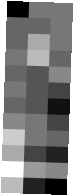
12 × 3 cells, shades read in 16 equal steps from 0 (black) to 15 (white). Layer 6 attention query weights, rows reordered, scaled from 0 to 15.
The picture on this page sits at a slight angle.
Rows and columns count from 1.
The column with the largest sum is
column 1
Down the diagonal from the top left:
0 6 7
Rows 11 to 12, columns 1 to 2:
15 9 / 11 2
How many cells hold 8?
3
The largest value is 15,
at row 11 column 1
